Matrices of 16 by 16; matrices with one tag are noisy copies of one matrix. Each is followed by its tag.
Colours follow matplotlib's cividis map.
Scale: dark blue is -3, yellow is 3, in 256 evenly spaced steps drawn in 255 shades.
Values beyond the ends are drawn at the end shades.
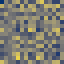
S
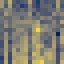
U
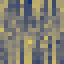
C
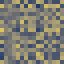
S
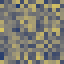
S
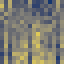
U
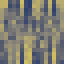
C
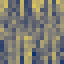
C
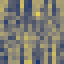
C
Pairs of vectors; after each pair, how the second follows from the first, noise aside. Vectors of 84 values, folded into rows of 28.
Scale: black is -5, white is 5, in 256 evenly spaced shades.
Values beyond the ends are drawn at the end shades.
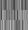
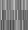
negated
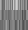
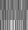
reversed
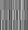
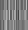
reversed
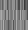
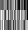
scaled up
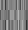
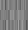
shrunk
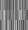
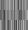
negated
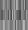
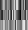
scaled up
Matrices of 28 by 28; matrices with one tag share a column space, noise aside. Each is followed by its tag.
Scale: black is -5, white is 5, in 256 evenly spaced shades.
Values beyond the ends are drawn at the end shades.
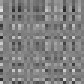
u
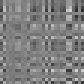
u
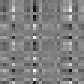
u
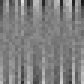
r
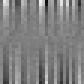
r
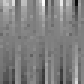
r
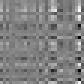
u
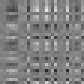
u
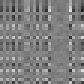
u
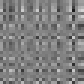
u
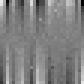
r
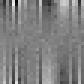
r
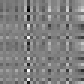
u
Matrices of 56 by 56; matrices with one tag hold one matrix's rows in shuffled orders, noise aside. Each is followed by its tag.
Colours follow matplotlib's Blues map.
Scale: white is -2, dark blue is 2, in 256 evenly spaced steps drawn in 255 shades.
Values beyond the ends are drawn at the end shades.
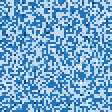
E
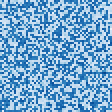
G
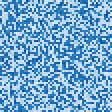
G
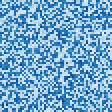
G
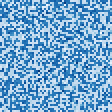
G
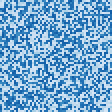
G
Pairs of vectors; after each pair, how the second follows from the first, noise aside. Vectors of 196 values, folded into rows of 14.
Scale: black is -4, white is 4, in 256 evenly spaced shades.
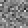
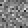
negated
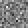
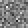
copied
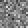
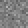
shrunk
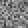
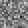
negated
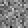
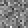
negated
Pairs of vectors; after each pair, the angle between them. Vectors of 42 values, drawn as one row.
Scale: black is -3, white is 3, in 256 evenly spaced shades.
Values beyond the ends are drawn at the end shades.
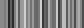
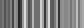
partly aligned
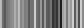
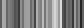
nearly opposite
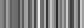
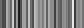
orthogonal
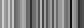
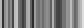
partly opposed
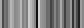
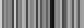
partly aligned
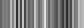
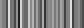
partly opposed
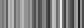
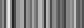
orthogonal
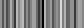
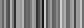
nearly parallel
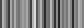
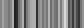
orthogonal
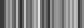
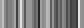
nearly opposite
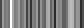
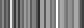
partly aligned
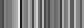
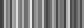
partly aligned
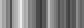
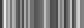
orthogonal
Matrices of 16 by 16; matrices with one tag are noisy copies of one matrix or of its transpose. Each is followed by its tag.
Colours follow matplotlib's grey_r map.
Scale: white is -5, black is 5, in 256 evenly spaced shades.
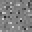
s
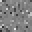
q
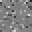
q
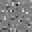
s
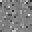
q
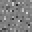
s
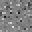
s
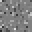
q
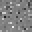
s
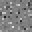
s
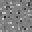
s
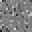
q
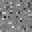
s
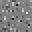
s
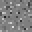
s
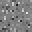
s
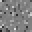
q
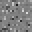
s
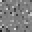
q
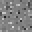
s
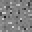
s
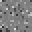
q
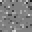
q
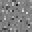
s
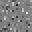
s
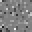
q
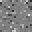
q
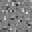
s
